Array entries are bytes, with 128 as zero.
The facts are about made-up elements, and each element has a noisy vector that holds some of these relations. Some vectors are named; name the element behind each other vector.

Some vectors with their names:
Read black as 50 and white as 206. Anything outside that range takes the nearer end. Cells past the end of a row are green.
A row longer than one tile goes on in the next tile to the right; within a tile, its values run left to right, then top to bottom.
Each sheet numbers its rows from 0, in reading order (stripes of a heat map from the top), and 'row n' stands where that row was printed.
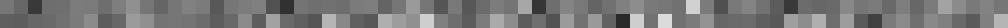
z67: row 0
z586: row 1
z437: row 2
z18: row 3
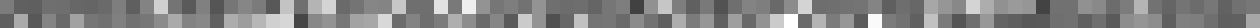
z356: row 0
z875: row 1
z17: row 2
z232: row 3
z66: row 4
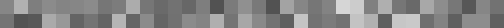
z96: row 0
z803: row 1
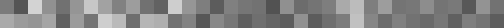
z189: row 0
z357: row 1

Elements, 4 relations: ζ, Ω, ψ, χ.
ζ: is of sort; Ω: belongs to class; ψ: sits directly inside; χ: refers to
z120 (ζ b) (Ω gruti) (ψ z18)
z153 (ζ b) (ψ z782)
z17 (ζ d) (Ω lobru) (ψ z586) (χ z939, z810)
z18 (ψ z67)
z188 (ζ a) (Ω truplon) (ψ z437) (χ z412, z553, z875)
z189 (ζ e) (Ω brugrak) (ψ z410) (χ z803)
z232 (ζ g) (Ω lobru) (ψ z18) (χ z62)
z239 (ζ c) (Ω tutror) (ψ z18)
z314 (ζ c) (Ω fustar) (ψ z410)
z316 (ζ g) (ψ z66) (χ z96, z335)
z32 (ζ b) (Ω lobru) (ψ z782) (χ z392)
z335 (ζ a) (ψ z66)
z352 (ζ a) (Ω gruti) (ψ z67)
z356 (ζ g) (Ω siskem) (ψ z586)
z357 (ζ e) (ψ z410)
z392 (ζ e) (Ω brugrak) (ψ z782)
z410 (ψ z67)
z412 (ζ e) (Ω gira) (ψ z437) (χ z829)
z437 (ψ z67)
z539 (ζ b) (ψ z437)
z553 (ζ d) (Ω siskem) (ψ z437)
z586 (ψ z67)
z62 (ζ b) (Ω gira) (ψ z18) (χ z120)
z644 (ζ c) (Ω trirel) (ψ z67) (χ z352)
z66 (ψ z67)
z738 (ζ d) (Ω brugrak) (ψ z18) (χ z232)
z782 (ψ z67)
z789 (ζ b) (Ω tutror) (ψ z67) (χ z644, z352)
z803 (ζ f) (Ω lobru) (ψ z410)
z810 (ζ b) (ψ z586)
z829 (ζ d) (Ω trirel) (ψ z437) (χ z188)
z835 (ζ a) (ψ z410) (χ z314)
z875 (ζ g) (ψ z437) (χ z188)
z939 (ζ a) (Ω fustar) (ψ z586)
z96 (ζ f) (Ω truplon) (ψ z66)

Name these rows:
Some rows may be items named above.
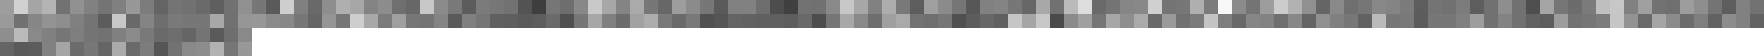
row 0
z316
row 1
z835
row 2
z410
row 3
z410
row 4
z188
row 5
z32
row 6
z314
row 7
z392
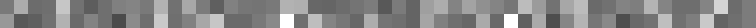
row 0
z539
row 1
z738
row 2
z829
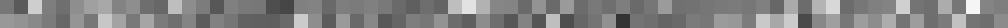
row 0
z835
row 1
z120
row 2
z352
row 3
z188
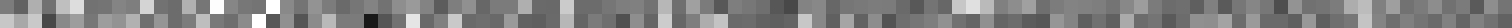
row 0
z188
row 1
z412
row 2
z539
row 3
z120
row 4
z153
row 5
z357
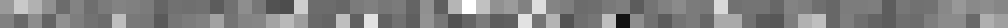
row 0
z32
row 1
z62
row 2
z644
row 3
z239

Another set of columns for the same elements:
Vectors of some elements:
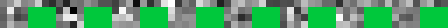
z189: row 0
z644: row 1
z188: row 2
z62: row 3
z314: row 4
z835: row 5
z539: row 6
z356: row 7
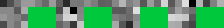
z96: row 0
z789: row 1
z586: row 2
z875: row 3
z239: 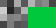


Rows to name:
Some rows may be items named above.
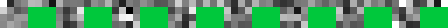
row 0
z232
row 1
z18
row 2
z644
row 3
z410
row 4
z239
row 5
z352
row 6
z239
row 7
z437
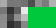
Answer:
z18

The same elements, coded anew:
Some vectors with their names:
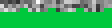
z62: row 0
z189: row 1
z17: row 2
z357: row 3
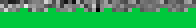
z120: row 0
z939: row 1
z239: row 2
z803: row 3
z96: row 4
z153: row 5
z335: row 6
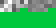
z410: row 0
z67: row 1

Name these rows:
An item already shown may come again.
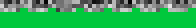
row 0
z18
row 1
z738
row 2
z356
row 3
z120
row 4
z738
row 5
z18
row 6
z232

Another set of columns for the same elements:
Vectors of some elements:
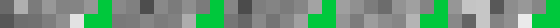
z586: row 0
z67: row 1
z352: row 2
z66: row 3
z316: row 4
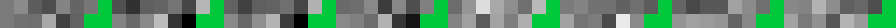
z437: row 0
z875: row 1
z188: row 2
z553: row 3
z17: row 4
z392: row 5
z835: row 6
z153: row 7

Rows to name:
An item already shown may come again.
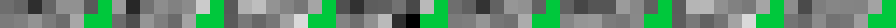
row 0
z410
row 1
z644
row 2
z356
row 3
z875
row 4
z410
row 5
z357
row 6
z356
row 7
z352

